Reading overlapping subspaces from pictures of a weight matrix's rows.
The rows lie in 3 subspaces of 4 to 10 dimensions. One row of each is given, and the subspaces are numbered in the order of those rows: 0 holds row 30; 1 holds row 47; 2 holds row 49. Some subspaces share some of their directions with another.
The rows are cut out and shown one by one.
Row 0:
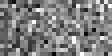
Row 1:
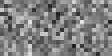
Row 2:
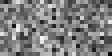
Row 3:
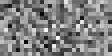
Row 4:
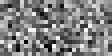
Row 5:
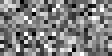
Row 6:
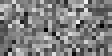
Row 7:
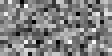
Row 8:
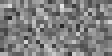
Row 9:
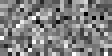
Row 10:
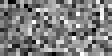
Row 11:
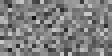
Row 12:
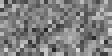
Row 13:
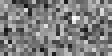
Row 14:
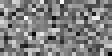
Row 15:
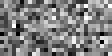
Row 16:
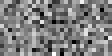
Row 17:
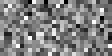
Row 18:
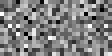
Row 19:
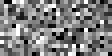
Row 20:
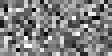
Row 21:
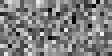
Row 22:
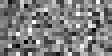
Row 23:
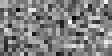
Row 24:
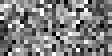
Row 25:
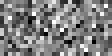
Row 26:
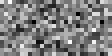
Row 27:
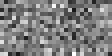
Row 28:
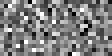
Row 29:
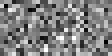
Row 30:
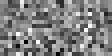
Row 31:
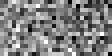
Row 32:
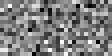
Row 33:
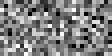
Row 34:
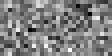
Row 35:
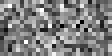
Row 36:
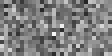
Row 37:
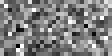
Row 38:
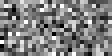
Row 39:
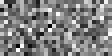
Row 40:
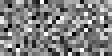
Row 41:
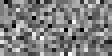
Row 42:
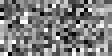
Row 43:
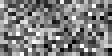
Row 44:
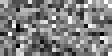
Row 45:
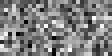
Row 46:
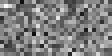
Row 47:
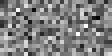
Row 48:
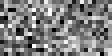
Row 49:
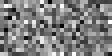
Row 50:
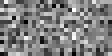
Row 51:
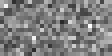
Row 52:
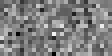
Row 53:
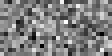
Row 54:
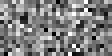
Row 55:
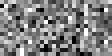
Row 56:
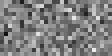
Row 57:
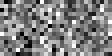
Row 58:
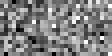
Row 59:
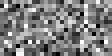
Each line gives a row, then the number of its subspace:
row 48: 1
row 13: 1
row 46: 1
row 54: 2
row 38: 2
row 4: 2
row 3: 2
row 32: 0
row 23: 1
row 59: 0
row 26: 0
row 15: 0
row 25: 1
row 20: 1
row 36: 2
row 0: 0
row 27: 2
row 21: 1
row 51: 1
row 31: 0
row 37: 0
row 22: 0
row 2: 0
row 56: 1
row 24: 2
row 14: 1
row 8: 2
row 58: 1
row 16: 1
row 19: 0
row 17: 1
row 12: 0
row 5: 1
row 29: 0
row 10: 0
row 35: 2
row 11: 1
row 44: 0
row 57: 0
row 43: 1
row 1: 1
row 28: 1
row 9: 1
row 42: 2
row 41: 1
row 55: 0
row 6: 2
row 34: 1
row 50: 2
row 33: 1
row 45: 2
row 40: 1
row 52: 2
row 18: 1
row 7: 0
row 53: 1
